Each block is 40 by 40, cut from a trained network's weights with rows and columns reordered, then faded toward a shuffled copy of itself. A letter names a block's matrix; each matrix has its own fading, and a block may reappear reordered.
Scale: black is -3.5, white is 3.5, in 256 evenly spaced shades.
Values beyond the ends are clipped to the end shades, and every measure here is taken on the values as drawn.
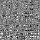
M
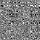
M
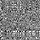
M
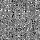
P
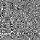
M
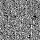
P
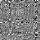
M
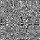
M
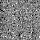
P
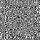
M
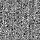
P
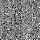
P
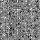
P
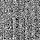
P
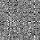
M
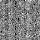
P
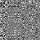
M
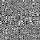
M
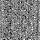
P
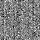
P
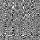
M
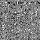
P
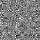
M
